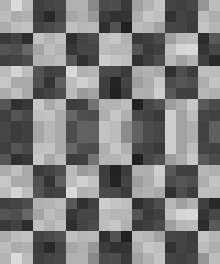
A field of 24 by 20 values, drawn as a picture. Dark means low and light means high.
Histogram: two levels. Mirror symmetry: top to bottom. Slope: none. Average level on the scale: 50%. Grain: checkered.
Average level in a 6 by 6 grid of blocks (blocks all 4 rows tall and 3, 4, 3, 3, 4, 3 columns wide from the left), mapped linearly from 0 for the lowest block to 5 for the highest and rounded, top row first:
5 1 3 1 2 3 | 3 3 3 2 3 3 | 0 4 2 3 3 2 | 0 4 2 3 3 2 | 3 3 3 2 3 3 | 5 1 3 1 2 3
